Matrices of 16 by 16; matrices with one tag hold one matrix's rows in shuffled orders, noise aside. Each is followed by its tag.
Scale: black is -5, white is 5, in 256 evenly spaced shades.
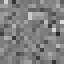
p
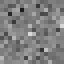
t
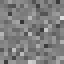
t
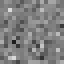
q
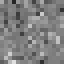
q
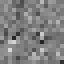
q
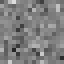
q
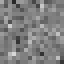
q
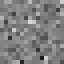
t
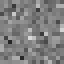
t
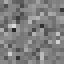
q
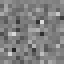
q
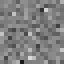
t
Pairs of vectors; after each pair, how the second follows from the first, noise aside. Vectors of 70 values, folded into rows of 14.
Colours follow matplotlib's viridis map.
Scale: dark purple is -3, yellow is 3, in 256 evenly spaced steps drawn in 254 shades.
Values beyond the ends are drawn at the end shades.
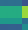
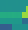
partly zeroed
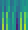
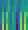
copied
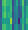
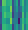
copied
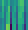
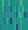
partly zeroed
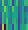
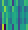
copied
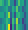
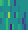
partly zeroed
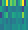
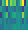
copied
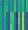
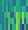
sign-scrambled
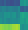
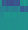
partly zeroed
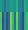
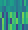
sign-scrambled
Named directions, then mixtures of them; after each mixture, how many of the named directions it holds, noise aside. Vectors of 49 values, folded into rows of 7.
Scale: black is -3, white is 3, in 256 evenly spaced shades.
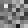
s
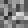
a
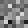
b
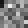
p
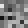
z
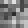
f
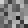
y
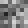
two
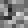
three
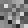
two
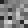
two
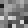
one
